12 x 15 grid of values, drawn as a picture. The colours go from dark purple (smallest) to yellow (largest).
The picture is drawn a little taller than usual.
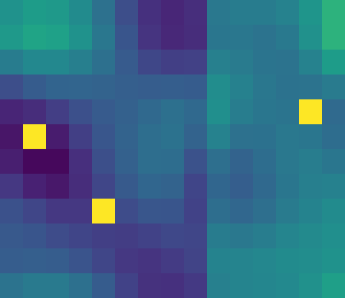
The middle left is the ninth with the lowest average. A vertical seam about 60% of the way across splits the table, and the right part is higher. No regular stripes run through it. Three lone cells stand out, each far higher than its neighbours. The bottom right is the calmest part. The middle left is the roughest part. The values are skewed, with a long tail toward high values.
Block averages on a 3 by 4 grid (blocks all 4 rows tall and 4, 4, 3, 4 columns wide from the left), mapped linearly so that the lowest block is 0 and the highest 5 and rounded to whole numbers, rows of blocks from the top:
5 1 3 5 / 0 2 3 4 / 2 1 3 5
